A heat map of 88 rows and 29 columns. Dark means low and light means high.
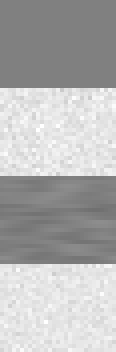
The table splits into 4 rows of 1 panel. Panel 1,1: middling, flat. Panel 2,1: very high, fine-grained, faint in contrast. Panel 3,1: middling, streaked across, faint in contrast. Panel 4,1: very high, fine-grained, faint in contrast.
